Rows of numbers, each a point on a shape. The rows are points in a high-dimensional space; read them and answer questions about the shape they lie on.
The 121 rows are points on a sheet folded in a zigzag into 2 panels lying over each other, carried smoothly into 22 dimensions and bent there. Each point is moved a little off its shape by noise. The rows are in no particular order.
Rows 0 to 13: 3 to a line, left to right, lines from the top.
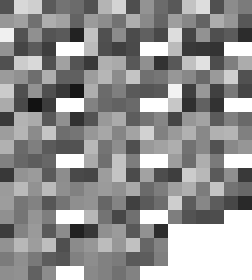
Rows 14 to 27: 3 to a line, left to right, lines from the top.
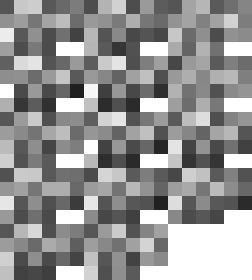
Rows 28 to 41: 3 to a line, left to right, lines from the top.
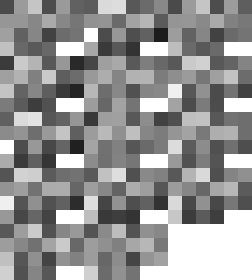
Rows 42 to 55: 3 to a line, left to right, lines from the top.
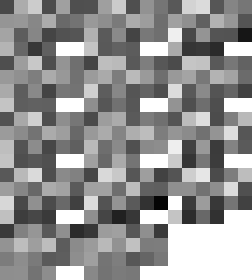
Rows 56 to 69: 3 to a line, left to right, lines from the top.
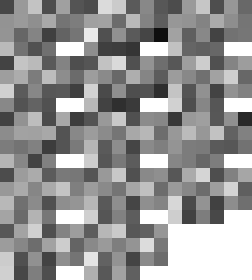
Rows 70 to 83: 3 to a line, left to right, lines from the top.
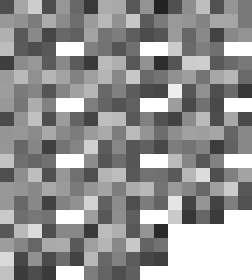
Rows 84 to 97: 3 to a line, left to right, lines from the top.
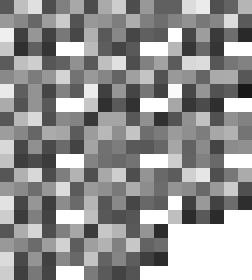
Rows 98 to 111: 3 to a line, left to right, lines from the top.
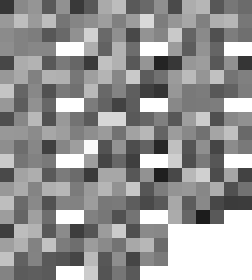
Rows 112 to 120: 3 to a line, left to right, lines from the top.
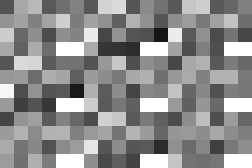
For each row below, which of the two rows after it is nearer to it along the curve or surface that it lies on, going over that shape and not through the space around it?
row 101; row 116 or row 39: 39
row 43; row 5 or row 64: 5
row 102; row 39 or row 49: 49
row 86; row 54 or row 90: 90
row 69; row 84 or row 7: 7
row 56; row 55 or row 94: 94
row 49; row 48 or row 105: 105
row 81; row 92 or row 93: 93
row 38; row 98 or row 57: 57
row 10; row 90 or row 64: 90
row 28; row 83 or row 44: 44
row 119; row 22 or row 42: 22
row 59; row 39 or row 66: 39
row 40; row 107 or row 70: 70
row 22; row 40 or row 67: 67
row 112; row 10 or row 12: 12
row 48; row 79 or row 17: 79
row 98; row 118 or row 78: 118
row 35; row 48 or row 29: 29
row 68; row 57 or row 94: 94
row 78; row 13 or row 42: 42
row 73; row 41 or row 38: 38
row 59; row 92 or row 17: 17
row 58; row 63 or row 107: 63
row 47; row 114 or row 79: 114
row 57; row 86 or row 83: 83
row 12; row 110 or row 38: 110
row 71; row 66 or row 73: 73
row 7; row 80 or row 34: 80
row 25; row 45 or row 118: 118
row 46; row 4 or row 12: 4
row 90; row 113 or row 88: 88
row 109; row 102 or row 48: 48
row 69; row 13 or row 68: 13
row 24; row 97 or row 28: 97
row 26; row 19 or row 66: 66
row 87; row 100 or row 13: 100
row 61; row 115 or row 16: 115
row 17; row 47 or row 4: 47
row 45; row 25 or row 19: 25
